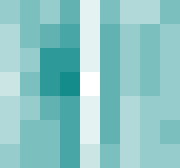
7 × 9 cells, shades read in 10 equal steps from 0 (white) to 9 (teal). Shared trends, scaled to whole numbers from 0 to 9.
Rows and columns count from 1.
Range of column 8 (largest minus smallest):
2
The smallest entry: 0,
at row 4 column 5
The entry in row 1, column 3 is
4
